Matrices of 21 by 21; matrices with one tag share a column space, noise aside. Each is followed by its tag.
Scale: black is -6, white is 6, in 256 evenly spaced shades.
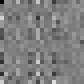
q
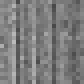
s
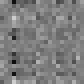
q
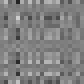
q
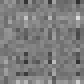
q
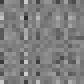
q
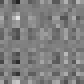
q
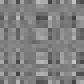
q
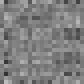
q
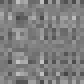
q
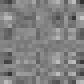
q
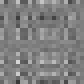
q
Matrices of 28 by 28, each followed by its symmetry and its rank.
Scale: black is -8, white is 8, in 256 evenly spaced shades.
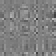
neither, rank three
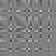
antisymmetric, rank two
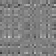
neither, rank three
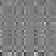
neither, rank two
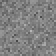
symmetric, full rank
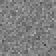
symmetric, full rank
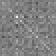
symmetric, rank five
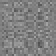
neither, rank three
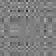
neither, rank two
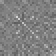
symmetric, rank five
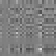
neither, rank two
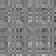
antisymmetric, rank two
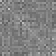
symmetric, rank five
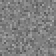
antisymmetric, full rank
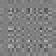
antisymmetric, rank two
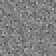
antisymmetric, full rank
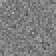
symmetric, full rank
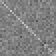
symmetric, full rank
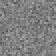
antisymmetric, full rank
